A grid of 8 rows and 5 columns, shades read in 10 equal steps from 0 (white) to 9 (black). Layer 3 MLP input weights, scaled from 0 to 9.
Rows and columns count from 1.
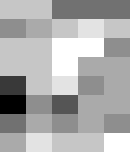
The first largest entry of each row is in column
3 1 5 4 1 1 1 1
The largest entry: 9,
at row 6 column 1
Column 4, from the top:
5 1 0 3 4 3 3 2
